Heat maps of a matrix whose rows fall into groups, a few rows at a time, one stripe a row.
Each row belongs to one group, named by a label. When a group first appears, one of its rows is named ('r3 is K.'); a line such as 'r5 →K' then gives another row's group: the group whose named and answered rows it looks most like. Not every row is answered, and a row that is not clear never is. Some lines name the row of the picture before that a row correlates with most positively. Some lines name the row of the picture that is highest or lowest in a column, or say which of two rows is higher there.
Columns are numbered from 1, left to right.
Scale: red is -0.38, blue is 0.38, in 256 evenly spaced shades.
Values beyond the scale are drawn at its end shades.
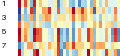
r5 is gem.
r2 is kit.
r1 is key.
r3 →kit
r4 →key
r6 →gem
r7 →kit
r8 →gem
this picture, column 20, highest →8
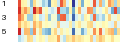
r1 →key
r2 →gem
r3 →key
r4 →gem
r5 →key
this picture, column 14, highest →3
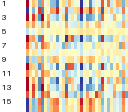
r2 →kit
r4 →gem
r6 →key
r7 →gem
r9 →kit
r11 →gem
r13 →key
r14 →gem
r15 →kit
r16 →kit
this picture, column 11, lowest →2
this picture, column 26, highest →2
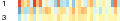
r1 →gem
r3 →kit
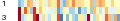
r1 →kit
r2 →key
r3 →gem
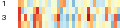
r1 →key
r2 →gem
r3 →gem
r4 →gem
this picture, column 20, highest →2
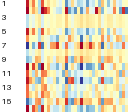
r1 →key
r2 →gem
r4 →kit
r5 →key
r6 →key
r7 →kit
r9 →kit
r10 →key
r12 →key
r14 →gem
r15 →kit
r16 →key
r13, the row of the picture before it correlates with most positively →2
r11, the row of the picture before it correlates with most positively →4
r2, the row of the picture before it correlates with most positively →3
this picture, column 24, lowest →2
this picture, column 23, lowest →7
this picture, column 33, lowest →2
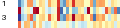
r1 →kit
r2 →gem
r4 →key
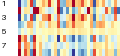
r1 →kit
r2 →gem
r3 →kit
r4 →kit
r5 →kit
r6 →key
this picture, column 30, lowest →2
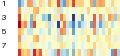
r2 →gem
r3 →key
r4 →key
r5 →key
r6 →gem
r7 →key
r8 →gem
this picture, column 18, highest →4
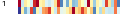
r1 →gem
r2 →kit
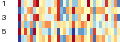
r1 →gem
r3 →gem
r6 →kit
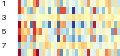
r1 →gem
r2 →key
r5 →gem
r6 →key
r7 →kit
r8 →gem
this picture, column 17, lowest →3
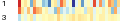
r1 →key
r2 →gem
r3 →kit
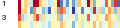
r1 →gem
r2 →key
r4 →key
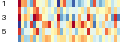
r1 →key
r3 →gem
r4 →kit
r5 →gem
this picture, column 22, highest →1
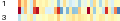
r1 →key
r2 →gem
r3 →kit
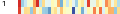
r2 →key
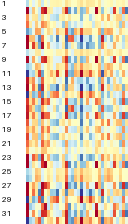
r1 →kit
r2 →gem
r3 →key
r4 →gem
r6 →key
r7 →key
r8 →kit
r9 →gem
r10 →kit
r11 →kit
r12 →key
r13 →key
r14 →kit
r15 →gem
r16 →key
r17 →gem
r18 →key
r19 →gem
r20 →key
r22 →gem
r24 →gem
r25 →kit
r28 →key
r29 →kit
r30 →gem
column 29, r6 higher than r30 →Yes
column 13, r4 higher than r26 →Yes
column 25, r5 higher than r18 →No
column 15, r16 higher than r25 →No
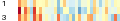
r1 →key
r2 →key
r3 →gem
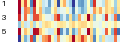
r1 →key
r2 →key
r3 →gem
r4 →kit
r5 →gem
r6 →kit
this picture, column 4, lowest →2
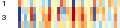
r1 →key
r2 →kit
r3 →kit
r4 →kit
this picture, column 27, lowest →2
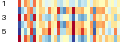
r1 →key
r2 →kit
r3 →key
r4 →kit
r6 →key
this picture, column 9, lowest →5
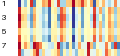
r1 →kit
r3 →key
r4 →key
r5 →key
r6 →key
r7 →gem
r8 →gem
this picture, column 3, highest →1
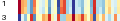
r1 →key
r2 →key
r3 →kit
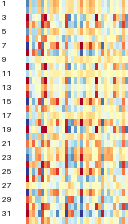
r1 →kit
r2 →kit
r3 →gem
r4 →gem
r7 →kit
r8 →key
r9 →kit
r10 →gem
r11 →kit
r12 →gem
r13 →gem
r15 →kit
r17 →kit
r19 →gem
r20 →kit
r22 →kit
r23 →kit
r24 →gem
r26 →key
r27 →key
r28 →kit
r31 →key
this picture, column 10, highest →8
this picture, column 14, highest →31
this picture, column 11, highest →31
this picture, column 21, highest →26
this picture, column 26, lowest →31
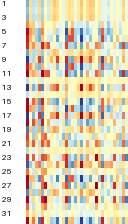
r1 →kit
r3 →kit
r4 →key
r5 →key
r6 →key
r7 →gem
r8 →kit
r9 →kit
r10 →key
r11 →gem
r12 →kit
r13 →kit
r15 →key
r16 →key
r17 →kit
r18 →key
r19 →kit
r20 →gem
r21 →gem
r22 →kit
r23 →gem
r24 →kit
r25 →gem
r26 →key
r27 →gem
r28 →kit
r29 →gem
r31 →key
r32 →key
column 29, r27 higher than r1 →Yes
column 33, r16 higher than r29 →Yes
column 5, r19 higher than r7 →No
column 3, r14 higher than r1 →No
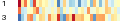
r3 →kit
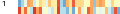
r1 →kit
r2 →gem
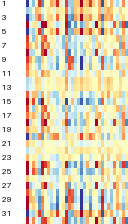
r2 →kit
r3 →kit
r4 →gem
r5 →kit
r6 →gem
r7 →gem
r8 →gem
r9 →key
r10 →key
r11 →gem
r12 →kit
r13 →kit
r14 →key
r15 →key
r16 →gem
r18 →gem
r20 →kit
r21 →key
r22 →kit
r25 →key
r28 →key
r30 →key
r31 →kit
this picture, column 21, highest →15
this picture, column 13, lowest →32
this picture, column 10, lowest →20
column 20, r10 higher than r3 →Yes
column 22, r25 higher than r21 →Yes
